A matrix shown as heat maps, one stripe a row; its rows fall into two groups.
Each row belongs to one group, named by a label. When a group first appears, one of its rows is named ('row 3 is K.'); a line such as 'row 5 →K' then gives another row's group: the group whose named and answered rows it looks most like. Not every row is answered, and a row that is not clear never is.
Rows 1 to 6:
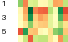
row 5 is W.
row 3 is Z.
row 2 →Z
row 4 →Z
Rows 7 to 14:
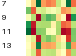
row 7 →Z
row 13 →Z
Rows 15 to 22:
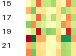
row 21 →W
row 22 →W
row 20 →W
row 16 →W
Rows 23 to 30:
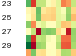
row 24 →Z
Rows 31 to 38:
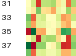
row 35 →W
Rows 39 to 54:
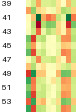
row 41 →Z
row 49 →W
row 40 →W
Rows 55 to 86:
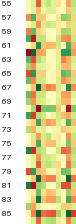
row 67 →Z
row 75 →Z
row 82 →Z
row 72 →Z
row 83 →Z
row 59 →W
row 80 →Z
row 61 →Z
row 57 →W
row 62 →W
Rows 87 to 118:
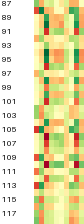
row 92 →W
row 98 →Z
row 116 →W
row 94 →Z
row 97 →W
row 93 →Z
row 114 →W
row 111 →W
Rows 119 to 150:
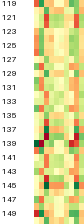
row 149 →W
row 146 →Z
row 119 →W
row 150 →Z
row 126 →W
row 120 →Z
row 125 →W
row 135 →Z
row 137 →Z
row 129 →Z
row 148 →W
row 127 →Z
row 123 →W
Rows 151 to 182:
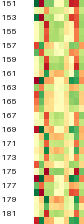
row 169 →W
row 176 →W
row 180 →Z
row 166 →W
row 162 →W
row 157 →W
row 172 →Z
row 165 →W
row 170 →Z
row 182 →W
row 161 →Z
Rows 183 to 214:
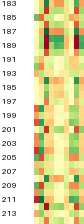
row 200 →W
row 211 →W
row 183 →Z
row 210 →W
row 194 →Z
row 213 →W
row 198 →W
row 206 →W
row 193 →W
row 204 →W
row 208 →Z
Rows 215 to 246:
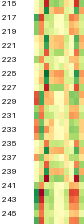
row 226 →Z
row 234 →W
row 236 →Z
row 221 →Z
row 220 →Z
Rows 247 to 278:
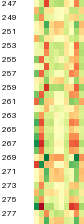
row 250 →Z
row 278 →Z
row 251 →Z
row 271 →Z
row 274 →W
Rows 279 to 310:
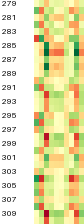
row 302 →Z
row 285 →Z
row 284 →W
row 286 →Z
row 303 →W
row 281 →Z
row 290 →W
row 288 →Z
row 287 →Z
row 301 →Z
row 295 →W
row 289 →Z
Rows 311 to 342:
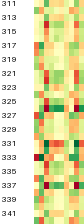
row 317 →W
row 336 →W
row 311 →Z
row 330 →W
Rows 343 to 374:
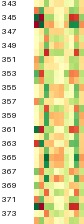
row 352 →W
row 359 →Z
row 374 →W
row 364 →Z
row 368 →Z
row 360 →Z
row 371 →W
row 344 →W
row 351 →W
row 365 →Z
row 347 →Z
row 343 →Z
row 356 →Z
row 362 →Z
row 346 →W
